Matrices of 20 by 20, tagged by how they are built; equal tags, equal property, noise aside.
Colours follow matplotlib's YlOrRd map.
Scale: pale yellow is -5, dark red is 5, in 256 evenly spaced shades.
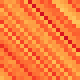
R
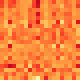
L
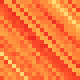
R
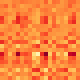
L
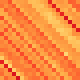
R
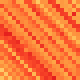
R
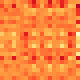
L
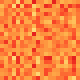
L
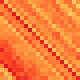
R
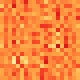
L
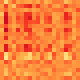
L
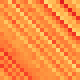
R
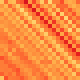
R
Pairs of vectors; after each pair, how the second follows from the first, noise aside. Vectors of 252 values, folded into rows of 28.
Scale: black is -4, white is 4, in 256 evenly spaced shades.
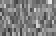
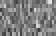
copied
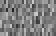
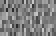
copied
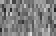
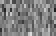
copied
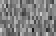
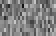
reversed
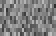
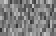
reversed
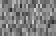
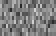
copied
